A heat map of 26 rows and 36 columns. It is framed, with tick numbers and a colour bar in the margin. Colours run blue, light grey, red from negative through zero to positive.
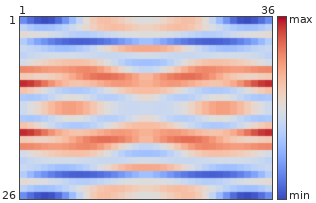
Grain: streaks across. Mirror symmetry: left to right and top to bottom. Calmest part: centre. Slope: none.
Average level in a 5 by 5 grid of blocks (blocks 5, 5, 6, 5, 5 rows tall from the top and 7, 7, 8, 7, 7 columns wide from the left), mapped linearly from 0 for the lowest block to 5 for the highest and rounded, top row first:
0 2 3 2 0 / 5 5 4 5 5 / 3 3 3 3 3 / 5 5 4 5 5 / 0 2 3 2 0
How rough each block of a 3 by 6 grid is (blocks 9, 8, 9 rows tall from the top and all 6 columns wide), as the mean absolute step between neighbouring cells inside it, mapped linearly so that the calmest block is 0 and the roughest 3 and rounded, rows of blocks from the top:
2 2 3 3 2 2 | 3 2 0 0 2 3 | 2 2 3 3 2 2
